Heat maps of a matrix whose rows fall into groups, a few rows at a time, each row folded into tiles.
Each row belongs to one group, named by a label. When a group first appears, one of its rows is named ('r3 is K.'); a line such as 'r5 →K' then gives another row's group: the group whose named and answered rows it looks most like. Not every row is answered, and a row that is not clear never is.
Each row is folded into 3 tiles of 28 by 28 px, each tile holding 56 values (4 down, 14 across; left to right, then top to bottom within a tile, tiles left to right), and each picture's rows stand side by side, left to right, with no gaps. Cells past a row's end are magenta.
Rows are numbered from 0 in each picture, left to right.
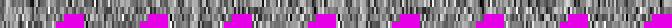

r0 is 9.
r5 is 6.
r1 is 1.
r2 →9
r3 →6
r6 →6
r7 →6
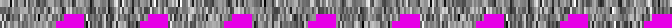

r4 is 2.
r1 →2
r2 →6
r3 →1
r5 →6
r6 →2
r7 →9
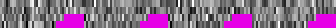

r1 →1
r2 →1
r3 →9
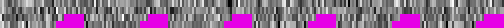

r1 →1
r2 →6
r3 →2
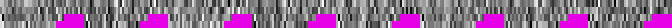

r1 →2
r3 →2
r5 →9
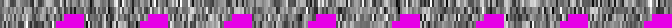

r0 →9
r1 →2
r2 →6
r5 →1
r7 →1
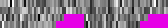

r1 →2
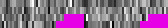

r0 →2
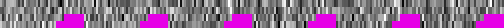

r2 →1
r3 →2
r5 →2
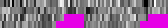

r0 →1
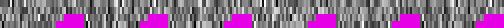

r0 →1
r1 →2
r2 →2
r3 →6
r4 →9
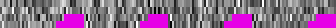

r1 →9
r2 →2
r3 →1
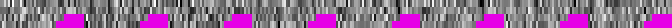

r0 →6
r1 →2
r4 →6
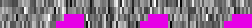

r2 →1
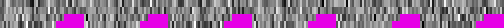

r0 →9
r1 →9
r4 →6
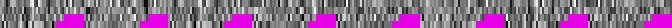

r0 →2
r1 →6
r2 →2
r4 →1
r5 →9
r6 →2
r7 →1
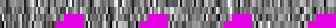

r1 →2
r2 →1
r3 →6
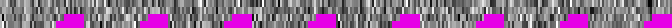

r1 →6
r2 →2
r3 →1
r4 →2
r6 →9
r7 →6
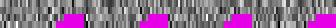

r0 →6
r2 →1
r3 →2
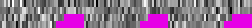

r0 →6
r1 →1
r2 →6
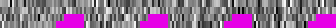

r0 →6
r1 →6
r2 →9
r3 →2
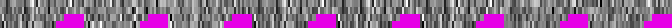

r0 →2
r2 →9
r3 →2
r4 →2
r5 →2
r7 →1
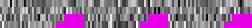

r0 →6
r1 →9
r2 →6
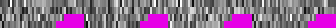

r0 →1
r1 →2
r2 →6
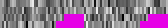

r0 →2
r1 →6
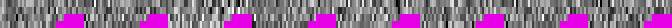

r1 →1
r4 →6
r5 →2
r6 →1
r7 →1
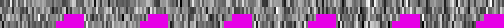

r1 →6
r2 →1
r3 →9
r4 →2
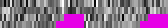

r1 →6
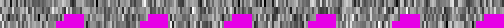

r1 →1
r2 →9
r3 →1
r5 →2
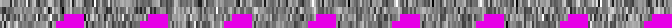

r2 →9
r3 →1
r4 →1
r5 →1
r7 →6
